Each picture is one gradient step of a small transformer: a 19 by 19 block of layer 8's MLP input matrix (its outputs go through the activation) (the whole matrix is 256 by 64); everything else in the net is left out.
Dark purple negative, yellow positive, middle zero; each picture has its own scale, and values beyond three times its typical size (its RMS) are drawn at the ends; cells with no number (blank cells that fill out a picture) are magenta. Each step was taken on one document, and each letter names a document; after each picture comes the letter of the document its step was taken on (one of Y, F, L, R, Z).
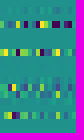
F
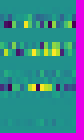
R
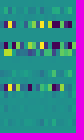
R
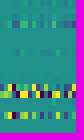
F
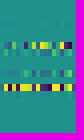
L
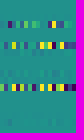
L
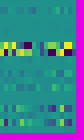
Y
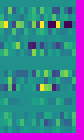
R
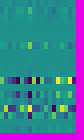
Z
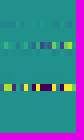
L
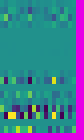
Z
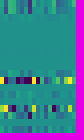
Z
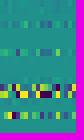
F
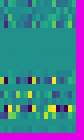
Z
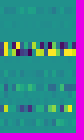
Y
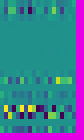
Z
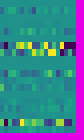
Y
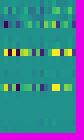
R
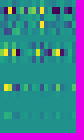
R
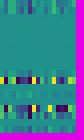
Z
